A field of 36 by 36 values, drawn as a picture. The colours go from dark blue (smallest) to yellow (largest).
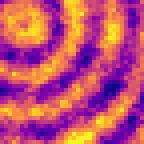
Odd rows or columns: none. Average level on the scale: 50%. Ninth with the lowest average: middle right. Rings: centred on the top left.
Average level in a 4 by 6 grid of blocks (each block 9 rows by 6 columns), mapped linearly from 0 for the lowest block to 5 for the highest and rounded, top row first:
5 5 2 4 4 2 / 2 2 4 1 3 2 / 2 3 2 3 0 2 / 3 2 2 4 3 1
